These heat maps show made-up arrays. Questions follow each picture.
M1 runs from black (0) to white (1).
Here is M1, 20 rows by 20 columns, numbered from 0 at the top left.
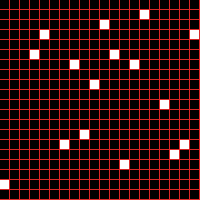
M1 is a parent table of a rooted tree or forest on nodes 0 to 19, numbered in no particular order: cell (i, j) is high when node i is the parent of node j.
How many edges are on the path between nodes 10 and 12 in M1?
2
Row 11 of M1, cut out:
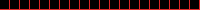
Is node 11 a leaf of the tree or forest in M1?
yes
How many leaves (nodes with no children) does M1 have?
8
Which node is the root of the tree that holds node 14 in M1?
1
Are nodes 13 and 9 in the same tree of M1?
yes
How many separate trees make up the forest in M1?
4
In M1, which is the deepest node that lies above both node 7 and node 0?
14
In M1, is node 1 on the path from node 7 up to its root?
yes
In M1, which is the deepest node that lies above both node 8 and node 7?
6
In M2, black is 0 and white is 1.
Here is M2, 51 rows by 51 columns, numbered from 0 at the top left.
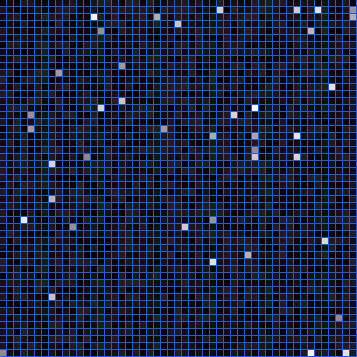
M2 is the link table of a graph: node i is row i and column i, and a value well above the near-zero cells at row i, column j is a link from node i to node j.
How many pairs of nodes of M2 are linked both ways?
0
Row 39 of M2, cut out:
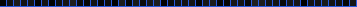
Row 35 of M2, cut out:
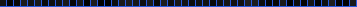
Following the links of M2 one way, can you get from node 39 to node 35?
no
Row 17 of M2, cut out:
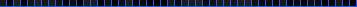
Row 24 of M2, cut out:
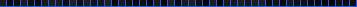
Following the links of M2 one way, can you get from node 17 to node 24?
no
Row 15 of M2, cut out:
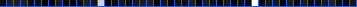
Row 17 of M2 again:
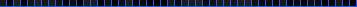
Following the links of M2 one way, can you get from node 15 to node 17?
yes
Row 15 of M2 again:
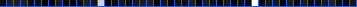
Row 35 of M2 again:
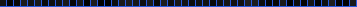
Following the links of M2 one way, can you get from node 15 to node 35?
yes
